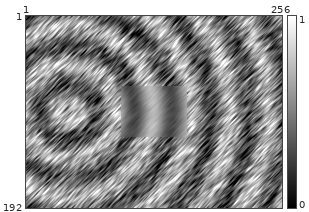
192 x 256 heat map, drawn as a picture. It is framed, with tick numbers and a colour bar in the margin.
There is no seam. No overall slope runs across the table. Rings spread out from the middle left. No row or column stands out. On average the colour sits 50% of the way up the scale. The centre is the smoothest part. An odd patch, calmer than its surroundings, sits in the centre.
